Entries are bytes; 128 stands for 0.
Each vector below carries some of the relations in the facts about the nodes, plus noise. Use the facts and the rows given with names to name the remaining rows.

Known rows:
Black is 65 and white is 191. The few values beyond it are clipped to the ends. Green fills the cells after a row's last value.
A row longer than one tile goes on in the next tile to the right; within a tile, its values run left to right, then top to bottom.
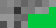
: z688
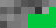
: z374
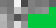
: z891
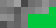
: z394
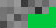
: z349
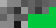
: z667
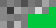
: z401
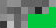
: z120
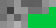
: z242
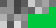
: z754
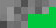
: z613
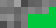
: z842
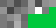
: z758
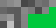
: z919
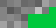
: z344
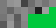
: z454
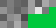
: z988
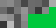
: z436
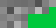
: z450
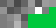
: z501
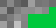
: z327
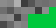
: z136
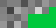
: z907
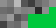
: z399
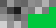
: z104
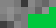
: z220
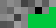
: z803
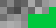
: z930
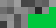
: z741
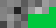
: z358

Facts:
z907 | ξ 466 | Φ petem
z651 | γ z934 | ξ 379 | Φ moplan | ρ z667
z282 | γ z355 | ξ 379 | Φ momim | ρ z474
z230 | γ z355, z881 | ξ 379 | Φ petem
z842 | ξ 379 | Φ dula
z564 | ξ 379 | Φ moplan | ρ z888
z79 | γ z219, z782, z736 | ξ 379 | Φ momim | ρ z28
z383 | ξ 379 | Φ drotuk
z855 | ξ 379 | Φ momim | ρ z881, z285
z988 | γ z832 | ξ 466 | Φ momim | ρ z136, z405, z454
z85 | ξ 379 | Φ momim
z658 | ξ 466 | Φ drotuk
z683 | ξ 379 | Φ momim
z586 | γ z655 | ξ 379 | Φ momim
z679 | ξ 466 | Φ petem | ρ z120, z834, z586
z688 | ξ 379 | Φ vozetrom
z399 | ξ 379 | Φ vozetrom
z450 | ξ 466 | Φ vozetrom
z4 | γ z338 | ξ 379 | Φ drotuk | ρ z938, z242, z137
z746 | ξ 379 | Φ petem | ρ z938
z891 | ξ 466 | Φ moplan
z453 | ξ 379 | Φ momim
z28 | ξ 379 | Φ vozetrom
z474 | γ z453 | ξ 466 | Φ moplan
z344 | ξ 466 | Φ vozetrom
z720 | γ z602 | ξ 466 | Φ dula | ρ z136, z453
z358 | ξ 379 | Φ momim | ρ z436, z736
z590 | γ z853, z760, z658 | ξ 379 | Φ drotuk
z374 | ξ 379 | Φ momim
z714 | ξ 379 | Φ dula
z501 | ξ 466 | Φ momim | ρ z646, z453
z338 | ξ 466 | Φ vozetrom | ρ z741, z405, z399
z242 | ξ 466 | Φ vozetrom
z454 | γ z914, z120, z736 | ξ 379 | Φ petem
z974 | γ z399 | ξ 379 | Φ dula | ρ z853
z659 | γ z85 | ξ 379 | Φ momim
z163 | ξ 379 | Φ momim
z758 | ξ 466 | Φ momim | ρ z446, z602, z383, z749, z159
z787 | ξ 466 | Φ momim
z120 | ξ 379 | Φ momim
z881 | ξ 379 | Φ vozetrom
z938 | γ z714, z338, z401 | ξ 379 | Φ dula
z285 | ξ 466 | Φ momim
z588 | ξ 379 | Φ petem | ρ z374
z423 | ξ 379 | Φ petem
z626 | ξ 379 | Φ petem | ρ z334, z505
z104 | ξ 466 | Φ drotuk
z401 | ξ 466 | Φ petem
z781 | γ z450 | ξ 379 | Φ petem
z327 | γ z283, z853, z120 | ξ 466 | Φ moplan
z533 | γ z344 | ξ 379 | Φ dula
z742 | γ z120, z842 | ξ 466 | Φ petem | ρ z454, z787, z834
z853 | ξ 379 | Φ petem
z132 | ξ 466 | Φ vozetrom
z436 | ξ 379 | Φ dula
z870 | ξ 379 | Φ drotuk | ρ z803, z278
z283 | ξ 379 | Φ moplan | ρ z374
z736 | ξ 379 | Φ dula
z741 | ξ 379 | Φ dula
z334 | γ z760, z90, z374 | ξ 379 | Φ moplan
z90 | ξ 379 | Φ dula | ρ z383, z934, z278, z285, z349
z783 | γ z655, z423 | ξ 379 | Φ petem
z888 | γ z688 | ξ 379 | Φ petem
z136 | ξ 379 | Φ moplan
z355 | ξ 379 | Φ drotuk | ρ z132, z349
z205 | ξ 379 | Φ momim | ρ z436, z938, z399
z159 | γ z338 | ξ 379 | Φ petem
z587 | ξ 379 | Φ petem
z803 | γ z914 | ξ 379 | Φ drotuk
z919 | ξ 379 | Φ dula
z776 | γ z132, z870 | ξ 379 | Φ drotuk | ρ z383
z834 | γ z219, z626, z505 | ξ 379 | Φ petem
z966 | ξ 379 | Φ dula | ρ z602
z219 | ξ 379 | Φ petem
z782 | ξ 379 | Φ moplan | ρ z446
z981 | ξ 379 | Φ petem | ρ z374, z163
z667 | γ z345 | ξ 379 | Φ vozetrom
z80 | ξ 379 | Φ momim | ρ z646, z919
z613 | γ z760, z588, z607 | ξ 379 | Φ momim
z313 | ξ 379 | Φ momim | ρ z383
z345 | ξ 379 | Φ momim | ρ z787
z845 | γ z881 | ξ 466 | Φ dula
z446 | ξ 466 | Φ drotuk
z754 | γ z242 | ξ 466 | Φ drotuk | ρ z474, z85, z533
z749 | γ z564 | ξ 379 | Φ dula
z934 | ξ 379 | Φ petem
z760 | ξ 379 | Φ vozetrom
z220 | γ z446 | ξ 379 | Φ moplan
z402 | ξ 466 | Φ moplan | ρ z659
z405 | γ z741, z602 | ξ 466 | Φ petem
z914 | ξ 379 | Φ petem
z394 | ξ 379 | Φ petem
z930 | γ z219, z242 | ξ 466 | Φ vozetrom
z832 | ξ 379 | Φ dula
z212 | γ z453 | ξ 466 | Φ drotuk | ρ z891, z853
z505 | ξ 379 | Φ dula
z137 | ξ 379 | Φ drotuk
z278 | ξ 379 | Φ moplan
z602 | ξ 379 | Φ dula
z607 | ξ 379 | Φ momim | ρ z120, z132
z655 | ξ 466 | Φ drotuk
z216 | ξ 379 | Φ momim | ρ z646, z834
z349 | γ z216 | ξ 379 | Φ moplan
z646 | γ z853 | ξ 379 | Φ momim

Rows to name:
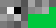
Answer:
z282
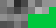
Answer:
z981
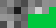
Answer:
z966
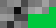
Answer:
z355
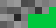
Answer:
z383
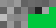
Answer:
z85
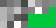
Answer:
z212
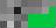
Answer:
z760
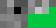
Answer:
z283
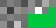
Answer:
z679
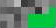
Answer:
z934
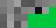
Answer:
z646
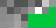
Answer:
z338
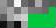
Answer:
z659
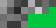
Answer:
z651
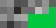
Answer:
z626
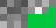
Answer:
z742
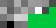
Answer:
z402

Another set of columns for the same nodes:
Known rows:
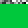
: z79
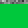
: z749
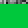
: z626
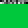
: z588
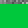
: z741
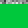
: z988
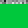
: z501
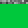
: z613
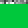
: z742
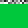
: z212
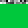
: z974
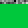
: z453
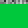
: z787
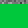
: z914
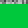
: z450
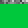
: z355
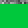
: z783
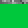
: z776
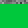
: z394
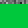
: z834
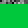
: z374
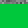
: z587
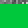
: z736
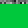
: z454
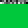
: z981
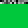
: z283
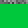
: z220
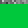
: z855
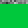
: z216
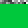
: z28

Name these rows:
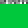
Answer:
z446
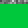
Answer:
z782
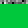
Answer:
z533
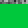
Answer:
z137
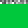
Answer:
z338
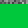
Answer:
z136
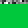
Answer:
z474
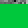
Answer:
z399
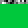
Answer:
z853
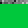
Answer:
z120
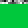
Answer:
z891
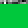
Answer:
z505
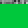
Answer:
z586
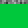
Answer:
z760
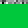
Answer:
z754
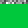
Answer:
z930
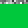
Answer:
z845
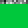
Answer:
z327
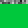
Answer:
z4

